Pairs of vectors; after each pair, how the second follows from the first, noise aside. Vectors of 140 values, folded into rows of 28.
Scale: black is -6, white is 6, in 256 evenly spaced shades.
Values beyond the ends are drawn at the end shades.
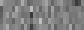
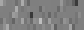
partly zeroed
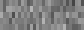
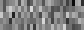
scaled up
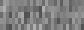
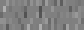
partly zeroed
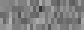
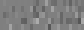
partly zeroed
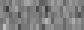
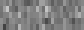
negated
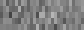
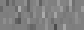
partly zeroed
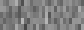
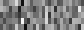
scaled up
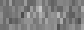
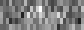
scaled up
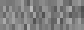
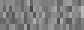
negated
